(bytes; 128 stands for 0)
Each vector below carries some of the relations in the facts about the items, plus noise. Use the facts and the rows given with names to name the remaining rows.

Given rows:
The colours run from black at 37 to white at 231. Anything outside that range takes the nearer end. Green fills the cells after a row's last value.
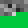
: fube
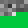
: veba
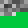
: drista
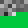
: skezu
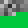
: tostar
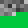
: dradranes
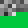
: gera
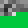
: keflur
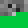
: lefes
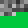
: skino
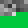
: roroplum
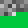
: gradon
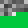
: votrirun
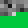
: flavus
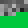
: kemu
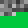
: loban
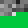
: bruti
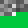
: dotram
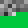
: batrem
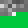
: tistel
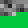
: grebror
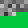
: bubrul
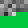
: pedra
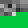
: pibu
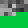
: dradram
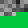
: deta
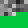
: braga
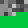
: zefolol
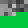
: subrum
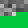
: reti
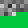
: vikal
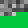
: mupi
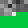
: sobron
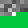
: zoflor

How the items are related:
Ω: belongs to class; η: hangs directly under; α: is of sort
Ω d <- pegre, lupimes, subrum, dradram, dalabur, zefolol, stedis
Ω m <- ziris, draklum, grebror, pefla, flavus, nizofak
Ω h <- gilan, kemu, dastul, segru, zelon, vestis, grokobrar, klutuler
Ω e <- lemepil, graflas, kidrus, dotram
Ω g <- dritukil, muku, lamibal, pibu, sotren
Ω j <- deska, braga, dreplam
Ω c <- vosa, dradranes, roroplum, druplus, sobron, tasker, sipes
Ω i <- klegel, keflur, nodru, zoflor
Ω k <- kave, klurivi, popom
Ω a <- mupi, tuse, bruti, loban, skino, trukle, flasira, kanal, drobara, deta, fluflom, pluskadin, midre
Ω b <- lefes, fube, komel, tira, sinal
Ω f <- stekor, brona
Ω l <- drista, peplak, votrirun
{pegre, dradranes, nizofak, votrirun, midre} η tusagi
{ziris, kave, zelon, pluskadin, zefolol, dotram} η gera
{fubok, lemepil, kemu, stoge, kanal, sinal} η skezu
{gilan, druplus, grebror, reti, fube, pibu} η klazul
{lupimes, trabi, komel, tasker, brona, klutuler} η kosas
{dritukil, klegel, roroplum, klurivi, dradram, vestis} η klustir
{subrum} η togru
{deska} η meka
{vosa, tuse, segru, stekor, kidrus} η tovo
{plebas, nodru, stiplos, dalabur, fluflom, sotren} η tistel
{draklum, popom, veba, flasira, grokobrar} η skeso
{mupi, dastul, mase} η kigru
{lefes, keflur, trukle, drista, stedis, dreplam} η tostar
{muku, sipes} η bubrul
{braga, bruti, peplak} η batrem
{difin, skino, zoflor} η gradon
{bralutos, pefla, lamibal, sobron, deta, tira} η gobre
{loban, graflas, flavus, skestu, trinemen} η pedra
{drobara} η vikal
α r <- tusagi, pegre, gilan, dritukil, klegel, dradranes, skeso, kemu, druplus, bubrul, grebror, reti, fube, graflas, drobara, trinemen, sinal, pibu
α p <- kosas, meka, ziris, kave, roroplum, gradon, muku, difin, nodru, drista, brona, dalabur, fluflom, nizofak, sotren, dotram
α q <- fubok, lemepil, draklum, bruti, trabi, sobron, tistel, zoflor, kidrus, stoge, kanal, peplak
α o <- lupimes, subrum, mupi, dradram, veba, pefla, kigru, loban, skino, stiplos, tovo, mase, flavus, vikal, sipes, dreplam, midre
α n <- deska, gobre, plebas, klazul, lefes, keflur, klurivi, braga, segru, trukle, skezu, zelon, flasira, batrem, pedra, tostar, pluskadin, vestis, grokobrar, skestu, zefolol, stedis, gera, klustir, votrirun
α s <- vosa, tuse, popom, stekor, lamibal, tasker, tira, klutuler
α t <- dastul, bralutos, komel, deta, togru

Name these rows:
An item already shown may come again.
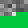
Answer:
difin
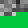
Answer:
tuse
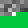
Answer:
zoflor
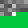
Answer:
kave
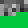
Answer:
zelon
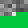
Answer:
difin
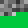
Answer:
flasira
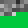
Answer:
fluflom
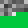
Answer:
votrirun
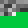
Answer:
klegel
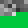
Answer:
roroplum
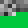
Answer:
klustir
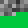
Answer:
trukle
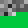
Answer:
gobre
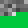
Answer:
skestu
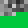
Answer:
dreplam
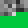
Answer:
brona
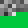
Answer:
gera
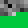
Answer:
pefla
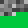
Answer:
pluskadin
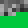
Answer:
vestis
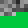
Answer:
deta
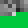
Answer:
komel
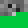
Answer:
lefes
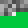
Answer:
kosas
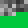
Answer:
lupimes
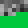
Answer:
vestis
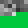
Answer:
roroplum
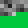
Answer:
grebror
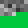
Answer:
druplus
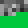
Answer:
zelon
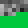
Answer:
gilan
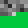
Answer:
nizofak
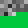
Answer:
gobre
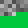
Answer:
togru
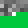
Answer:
nodru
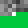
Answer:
trabi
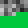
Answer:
klutuler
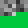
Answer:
stekor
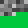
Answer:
pluskadin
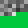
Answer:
graflas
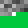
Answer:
peplak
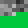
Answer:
dalabur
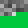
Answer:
reti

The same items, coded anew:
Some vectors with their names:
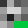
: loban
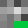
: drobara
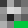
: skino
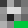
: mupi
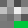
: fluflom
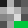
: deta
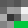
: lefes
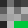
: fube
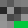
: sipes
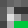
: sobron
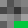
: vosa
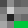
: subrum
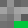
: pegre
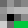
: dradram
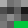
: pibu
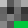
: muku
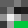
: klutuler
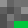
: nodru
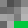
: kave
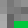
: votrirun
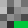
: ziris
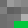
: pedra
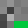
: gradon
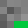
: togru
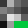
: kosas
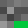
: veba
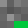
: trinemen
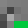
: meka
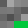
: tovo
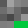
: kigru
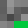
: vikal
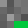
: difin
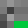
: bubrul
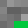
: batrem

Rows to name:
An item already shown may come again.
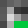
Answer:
sobron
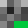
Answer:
sotren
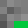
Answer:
togru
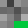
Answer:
zelon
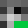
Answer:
tasker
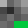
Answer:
dotram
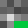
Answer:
gilan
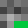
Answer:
druplus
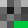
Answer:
sotren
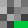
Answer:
nizofak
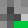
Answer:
klustir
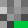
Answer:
draklum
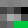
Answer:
lamibal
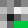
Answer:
trukle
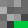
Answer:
grebror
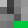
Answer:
roroplum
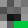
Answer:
dreplam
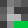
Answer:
bralutos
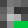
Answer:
bralutos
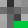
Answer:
vestis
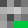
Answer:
flasira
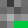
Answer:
dastul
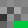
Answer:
tistel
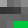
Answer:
graflas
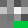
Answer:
fluflom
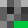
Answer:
muku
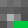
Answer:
reti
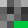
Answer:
muku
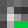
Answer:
sobron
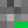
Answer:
dastul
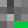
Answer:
kemu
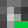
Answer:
trabi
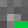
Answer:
reti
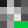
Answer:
deta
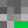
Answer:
popom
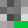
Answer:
klurivi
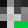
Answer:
tira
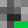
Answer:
keflur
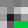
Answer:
stedis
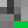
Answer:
roroplum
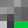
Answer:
flavus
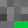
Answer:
zoflor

